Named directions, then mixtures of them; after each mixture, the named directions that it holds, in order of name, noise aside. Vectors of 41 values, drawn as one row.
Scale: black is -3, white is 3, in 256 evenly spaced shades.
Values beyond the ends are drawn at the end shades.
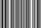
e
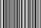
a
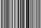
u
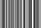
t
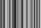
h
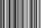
e, h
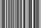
t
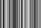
a, h, u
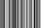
h, t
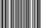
e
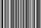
a, e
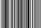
a, e, u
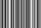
e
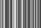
h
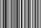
a, e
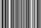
e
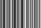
a, h, u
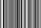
a, t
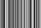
h, t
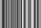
a, e, t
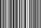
u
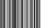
h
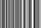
t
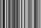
a, h, t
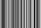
e, h, t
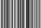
u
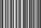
a, h, u
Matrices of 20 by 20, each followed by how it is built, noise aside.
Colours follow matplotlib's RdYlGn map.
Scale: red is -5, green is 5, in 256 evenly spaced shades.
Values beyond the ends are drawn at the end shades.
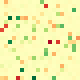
sparse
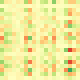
low rank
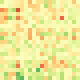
low rank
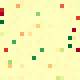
sparse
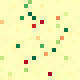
sparse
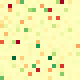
sparse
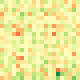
low rank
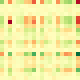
low rank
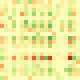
low rank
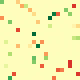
sparse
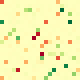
sparse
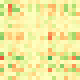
low rank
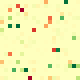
sparse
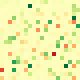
sparse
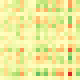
low rank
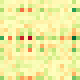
low rank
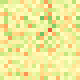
low rank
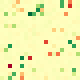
sparse
